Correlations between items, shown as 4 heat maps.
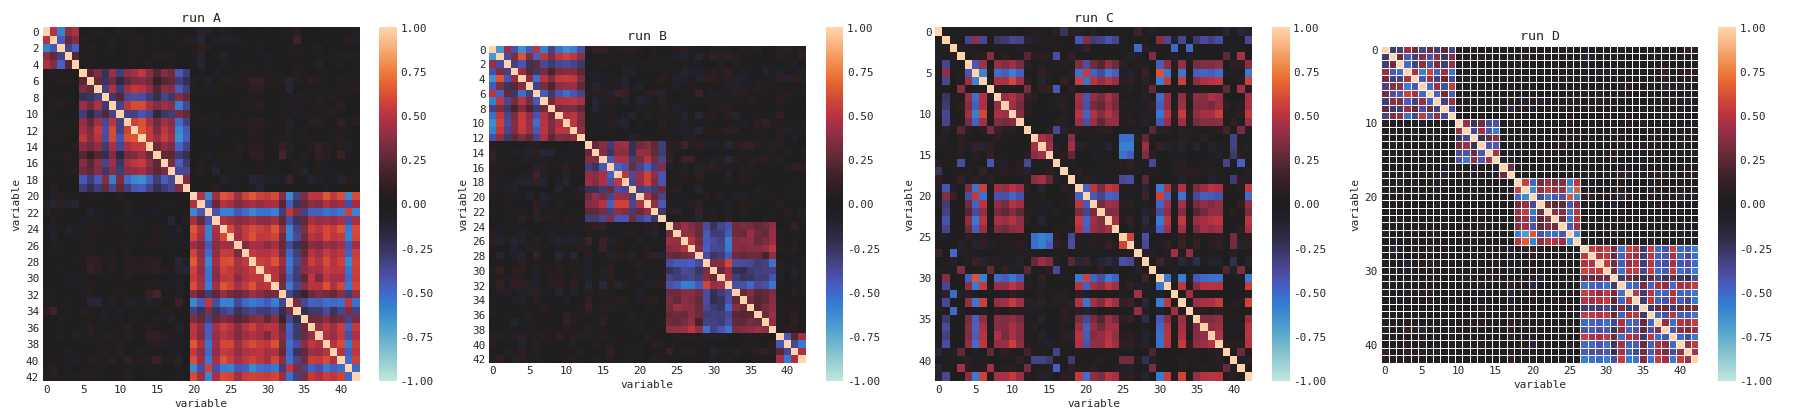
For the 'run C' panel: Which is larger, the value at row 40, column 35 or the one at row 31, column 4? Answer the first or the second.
the second
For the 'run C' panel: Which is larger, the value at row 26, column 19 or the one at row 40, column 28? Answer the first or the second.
the first
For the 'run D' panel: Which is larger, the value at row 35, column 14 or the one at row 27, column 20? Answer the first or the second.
the second
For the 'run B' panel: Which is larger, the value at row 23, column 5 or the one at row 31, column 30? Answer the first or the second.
the second
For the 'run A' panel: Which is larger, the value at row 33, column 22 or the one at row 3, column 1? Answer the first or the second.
the first
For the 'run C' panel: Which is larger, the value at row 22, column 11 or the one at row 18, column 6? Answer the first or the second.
the first
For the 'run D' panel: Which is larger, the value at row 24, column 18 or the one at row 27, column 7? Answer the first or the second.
the first
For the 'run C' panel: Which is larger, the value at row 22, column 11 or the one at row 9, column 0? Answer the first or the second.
the first
